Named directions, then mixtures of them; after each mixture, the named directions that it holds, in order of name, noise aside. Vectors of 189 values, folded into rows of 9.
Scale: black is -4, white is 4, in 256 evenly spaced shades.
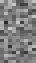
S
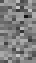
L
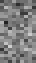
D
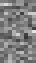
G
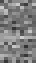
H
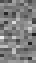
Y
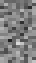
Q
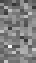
D, H, S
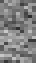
D, H, L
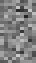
L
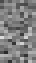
D, H, Q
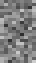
Q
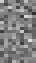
G, L, S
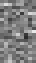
G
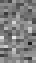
Y
